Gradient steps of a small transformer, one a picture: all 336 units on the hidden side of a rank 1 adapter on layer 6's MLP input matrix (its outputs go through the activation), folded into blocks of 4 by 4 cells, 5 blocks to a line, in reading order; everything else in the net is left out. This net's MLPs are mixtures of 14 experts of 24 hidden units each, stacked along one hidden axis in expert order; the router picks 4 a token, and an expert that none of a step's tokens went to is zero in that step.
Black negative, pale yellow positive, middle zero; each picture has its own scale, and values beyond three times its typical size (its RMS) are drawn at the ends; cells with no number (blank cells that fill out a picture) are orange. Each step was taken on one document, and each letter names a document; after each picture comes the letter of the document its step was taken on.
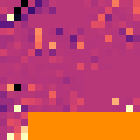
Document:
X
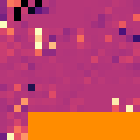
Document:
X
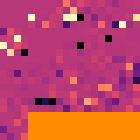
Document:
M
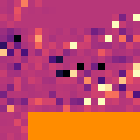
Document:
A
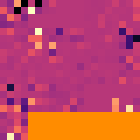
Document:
X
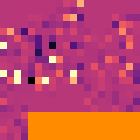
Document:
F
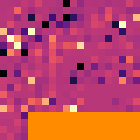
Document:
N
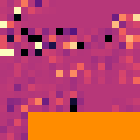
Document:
F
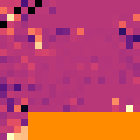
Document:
X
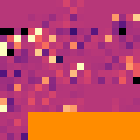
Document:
F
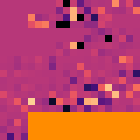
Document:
M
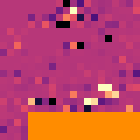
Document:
M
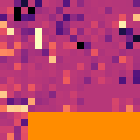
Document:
X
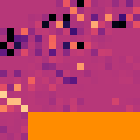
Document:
N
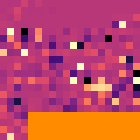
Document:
A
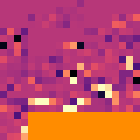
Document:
A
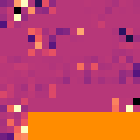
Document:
X
